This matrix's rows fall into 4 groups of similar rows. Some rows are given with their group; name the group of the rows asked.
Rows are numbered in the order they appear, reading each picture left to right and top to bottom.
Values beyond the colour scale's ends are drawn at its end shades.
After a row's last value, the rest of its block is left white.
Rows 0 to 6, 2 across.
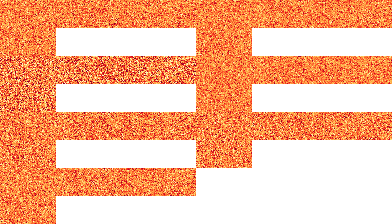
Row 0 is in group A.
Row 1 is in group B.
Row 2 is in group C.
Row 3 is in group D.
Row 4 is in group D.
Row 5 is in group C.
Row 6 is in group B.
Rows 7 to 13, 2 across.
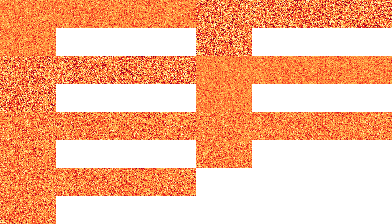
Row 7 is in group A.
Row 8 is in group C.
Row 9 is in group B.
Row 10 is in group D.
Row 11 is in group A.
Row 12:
B
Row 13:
B
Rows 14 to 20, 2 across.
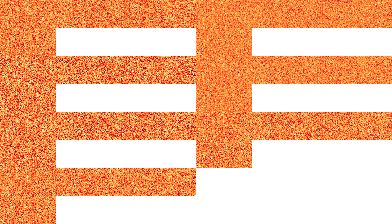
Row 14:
D
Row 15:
B
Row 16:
C
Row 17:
D
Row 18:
D
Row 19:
B
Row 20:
A
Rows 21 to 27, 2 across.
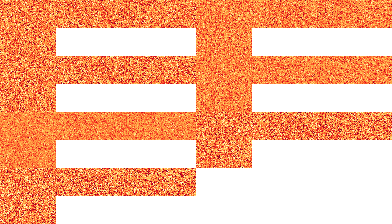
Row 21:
C
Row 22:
D
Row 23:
C
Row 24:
A
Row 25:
B
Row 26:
D
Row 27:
A
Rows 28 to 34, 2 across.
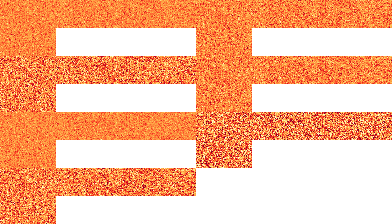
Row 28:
D
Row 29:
D
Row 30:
C
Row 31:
D
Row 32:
C
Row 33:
B
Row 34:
D
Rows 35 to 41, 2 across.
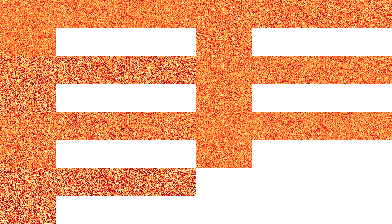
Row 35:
B
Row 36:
D
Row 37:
C
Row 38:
A
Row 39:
B
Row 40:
B
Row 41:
C
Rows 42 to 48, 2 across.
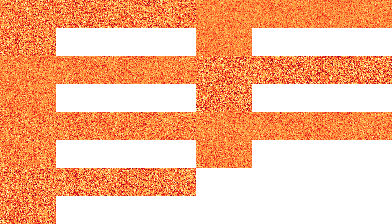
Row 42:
A
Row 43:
B
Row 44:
B
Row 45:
B
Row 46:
C
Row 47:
B
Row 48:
B
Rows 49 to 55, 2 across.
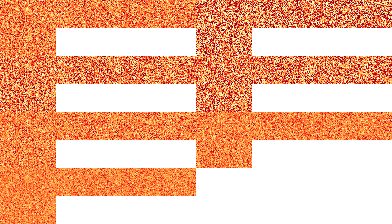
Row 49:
D
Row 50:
C
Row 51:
D
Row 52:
A
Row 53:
A
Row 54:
C
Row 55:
D
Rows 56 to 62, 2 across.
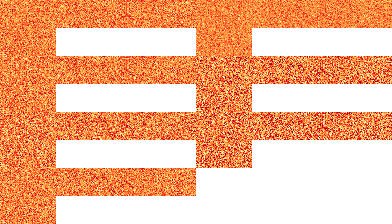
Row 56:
B
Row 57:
D
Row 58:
B
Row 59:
B
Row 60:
C
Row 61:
B
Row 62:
B
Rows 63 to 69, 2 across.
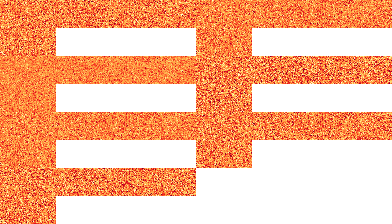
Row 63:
A
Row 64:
C
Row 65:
A
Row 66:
D
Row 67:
C
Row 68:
C
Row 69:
B
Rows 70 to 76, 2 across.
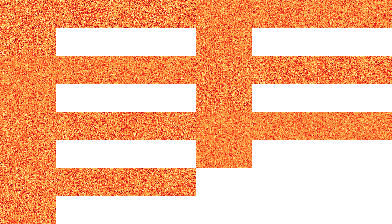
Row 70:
A
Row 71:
A
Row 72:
A
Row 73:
D
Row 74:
B
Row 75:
C
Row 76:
C
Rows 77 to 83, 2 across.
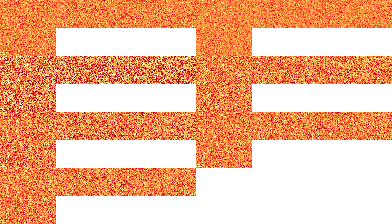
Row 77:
B
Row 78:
C
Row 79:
A
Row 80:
A
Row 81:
B
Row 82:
B
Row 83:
B
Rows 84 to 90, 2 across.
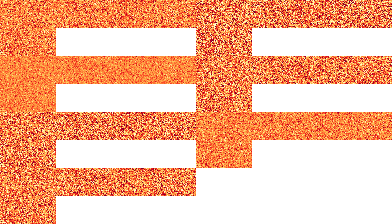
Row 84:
B
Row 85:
C
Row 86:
B
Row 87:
C
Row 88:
B
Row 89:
B
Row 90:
B
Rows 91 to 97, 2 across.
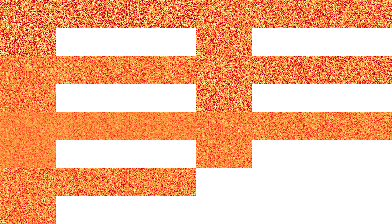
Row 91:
C
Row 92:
C
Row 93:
D
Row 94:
C
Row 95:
D
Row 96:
D
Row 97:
B
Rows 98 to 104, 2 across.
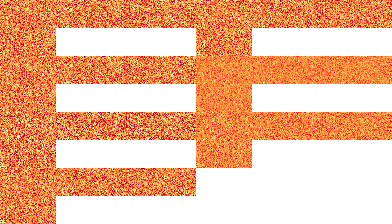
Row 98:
D
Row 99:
B
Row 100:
D
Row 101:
C
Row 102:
C
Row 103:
C
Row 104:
B
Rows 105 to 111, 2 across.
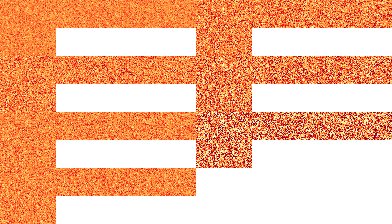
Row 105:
D
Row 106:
A
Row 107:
B
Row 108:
D
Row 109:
A
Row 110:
A
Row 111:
C
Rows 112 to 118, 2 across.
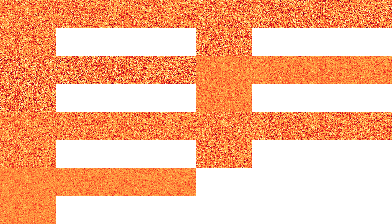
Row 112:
A
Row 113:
B
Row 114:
C
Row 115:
D
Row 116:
A
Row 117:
D
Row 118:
A
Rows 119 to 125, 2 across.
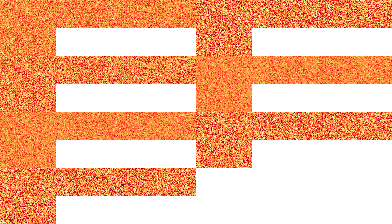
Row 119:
A
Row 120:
D
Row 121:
A
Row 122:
D
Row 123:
C
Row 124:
C
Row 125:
B
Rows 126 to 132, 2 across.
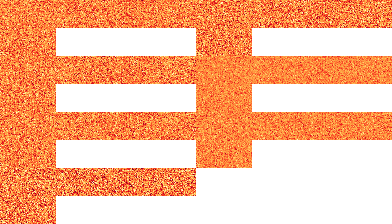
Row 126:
B
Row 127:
B
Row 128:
D
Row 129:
B
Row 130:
C
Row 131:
C
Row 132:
B
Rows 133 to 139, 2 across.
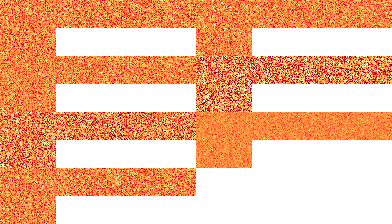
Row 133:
D
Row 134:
C
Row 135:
A
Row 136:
A
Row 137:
B
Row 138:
C
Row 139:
D
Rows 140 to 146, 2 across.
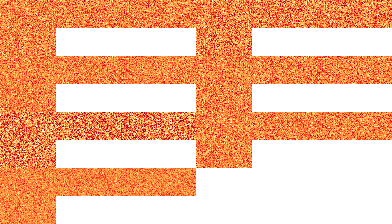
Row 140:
A
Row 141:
A
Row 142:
B
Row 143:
B
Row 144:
D
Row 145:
C
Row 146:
C
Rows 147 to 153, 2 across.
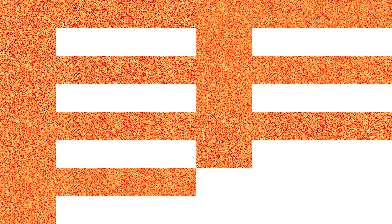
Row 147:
B
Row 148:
B
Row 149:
D
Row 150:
D
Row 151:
D
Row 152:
D
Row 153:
D
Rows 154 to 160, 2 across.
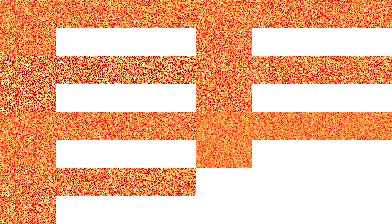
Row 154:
A
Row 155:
B
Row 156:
A
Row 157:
D
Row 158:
C
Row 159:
C
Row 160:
A
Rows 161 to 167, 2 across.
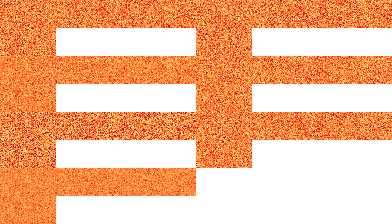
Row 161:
C
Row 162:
D
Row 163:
A
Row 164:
B
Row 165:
A
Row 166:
C
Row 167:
A
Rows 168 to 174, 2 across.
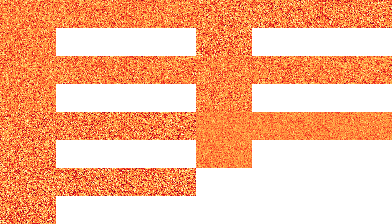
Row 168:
B
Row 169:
B
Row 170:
C
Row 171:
A
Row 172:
A
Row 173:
B
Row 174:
B
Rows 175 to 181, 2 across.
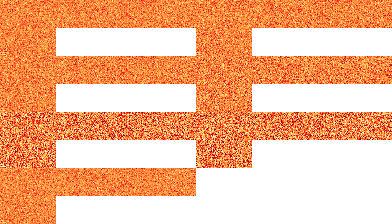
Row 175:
B
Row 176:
B
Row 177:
B
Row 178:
A
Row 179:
B
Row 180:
C
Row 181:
B
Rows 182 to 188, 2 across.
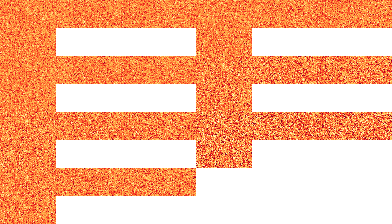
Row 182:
D
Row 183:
B
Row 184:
D
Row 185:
D
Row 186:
A
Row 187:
C
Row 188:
A
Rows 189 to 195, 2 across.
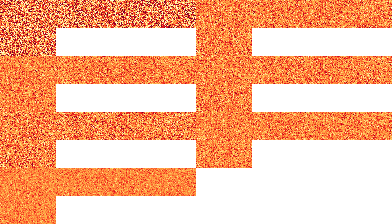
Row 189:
C
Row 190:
C
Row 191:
D
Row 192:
B
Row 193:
B
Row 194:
A
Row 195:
C
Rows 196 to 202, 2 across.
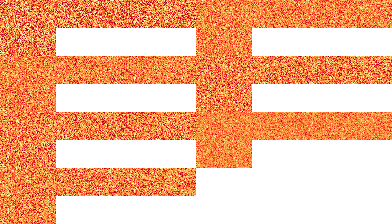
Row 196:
C
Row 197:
C
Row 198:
B
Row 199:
D
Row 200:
B
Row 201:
C
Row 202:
A
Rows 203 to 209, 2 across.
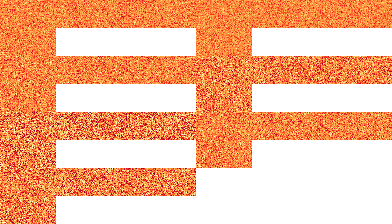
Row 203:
B
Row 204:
A
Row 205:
C
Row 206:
C
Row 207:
C
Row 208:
B
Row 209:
B
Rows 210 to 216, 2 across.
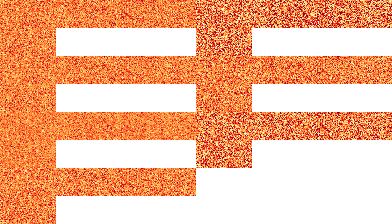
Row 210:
B
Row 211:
D
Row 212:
B
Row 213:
B
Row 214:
D
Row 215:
B
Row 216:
B
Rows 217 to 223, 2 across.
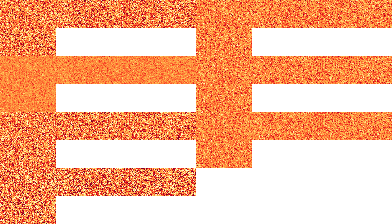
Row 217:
D
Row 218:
D
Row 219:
D
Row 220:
B
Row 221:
A
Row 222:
B
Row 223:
D
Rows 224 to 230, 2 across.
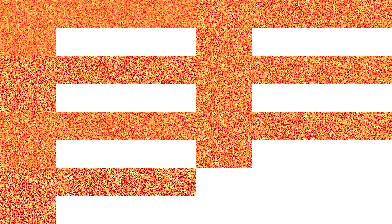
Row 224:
C
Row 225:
C
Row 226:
C
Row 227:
A
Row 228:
C
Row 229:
A
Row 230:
D
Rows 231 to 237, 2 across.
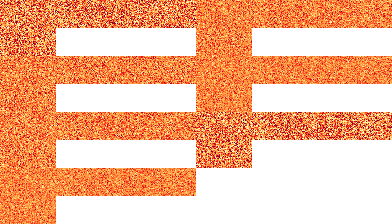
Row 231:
C
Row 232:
D
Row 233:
B
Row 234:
C
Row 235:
C
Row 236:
D
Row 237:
D
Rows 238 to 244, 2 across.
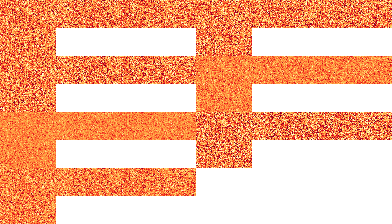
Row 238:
D
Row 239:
A
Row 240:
D
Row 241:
C
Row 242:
B
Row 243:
D
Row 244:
D
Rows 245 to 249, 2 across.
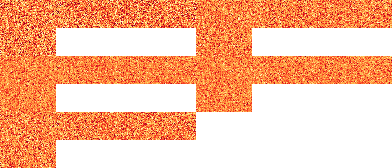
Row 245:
C
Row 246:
D
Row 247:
C
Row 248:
D
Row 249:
C
